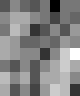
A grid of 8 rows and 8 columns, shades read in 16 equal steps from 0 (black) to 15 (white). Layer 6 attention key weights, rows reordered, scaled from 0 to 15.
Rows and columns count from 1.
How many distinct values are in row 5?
6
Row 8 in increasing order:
3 4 5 8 9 10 11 12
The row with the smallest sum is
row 1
